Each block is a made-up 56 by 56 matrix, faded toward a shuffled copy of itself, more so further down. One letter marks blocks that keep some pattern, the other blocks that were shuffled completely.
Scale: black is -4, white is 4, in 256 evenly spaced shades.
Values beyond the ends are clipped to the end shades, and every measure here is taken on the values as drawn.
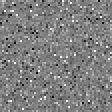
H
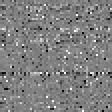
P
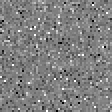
H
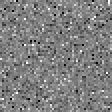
H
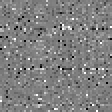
P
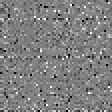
P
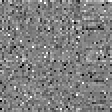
P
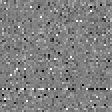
P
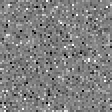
H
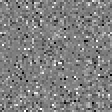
P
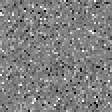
H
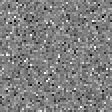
H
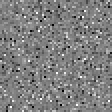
H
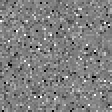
H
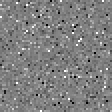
H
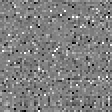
P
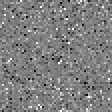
H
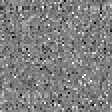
P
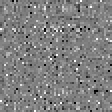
P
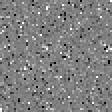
H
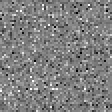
H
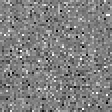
P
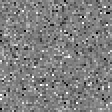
H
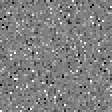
H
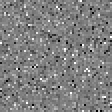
H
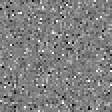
H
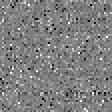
P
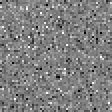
H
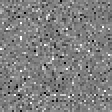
P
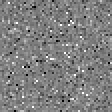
H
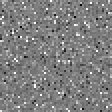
H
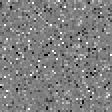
H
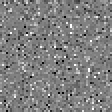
P
